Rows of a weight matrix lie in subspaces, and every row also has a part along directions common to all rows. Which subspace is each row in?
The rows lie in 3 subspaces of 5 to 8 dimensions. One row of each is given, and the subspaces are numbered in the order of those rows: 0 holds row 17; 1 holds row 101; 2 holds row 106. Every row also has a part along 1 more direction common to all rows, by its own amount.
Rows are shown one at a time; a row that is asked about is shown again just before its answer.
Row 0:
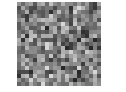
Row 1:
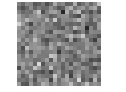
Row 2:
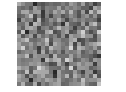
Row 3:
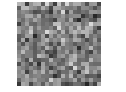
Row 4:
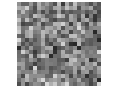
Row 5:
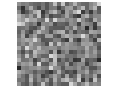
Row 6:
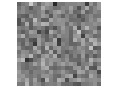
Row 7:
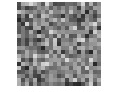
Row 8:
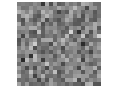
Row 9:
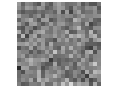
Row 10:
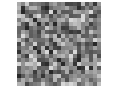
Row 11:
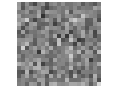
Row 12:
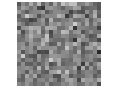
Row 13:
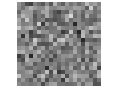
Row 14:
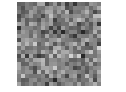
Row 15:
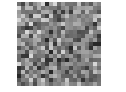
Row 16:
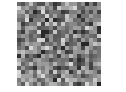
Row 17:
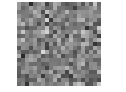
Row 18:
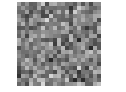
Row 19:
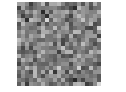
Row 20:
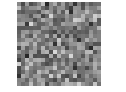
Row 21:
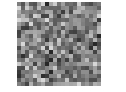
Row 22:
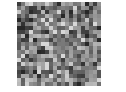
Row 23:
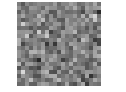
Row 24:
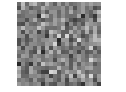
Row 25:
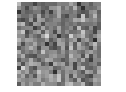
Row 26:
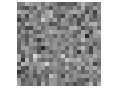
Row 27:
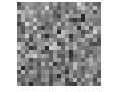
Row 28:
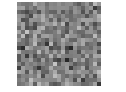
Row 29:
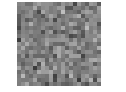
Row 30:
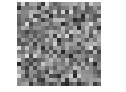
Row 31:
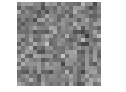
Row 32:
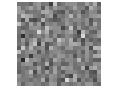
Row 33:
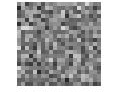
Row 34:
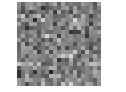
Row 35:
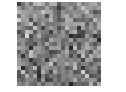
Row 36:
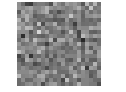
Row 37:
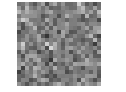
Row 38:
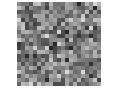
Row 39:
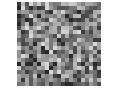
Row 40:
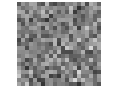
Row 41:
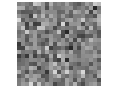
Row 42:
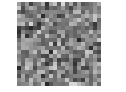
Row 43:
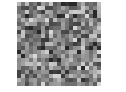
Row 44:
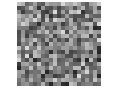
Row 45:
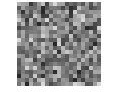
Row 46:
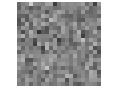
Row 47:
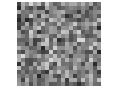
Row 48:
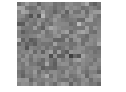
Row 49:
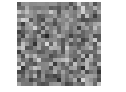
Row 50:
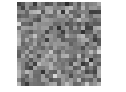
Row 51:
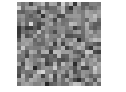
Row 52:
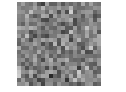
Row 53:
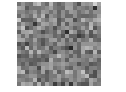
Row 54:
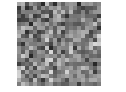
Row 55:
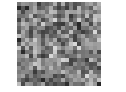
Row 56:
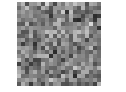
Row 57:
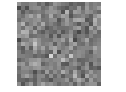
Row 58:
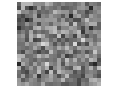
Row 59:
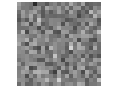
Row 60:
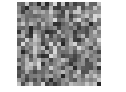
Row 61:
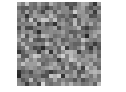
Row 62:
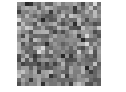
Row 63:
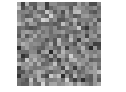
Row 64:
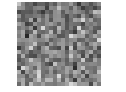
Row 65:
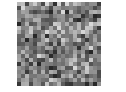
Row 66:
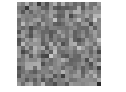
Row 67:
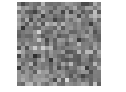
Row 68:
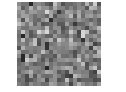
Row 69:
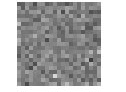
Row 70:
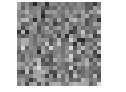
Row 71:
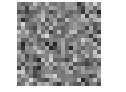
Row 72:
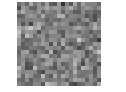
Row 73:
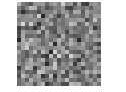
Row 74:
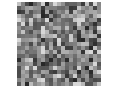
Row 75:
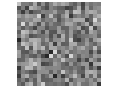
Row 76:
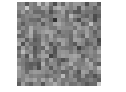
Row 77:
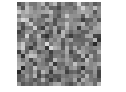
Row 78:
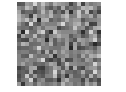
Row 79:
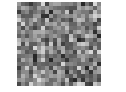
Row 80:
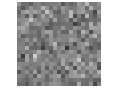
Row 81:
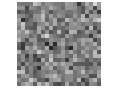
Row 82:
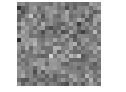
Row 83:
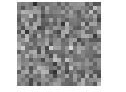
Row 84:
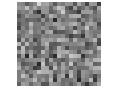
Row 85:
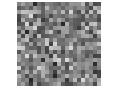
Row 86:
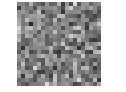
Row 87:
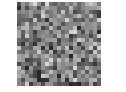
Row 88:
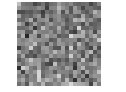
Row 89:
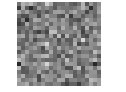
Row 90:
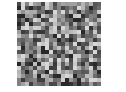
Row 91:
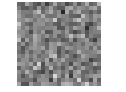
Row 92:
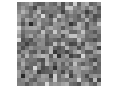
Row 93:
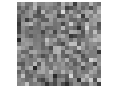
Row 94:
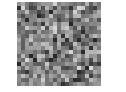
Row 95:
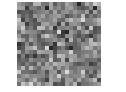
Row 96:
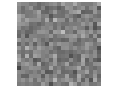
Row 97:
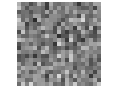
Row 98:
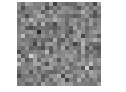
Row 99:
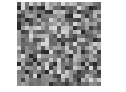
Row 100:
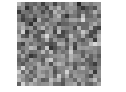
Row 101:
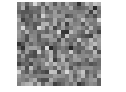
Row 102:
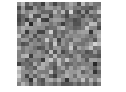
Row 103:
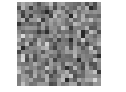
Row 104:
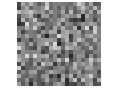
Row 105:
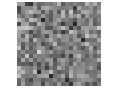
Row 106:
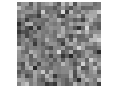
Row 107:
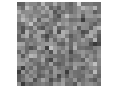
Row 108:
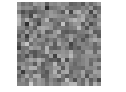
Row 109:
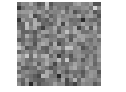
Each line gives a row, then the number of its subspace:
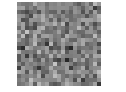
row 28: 1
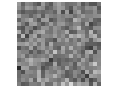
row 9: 1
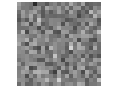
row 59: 1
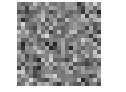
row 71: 1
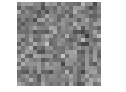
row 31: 0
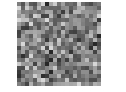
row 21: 1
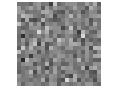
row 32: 0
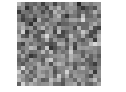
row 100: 1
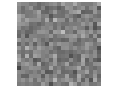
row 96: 2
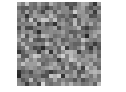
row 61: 0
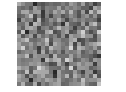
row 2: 1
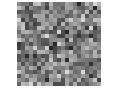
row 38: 1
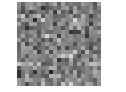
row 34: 0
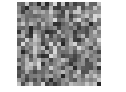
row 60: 2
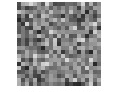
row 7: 0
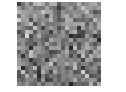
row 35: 1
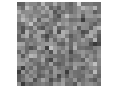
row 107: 1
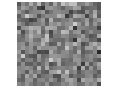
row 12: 0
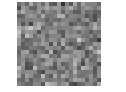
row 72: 2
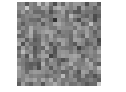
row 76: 2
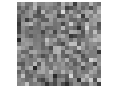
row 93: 2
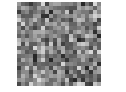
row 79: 0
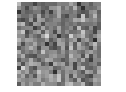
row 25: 1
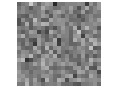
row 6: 0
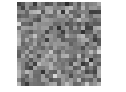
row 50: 2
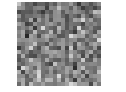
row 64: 1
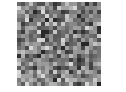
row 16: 0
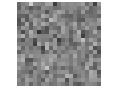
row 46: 0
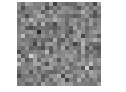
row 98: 0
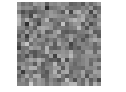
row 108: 1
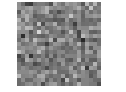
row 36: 0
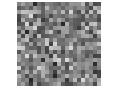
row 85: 1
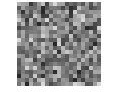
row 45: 0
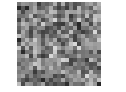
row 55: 2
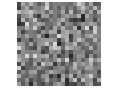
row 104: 1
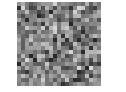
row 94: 0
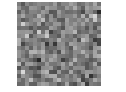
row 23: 1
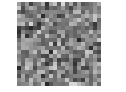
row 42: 2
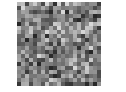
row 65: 2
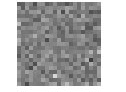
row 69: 2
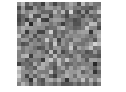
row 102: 1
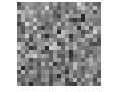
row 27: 1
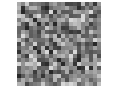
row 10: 0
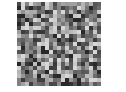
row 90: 0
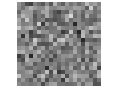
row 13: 0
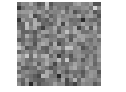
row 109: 1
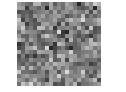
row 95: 1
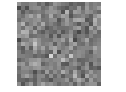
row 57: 2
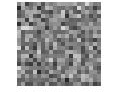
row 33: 0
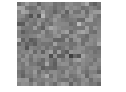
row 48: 2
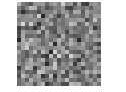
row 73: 2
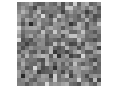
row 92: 2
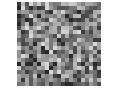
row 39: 0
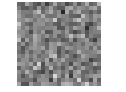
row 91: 2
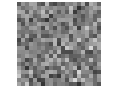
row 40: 0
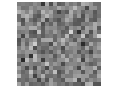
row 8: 0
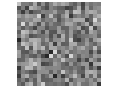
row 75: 2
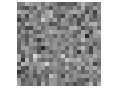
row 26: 0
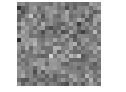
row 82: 2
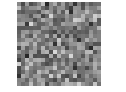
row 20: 2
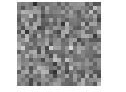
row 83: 1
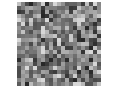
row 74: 0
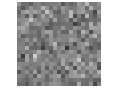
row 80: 0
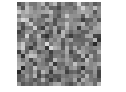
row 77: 1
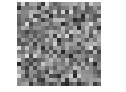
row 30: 2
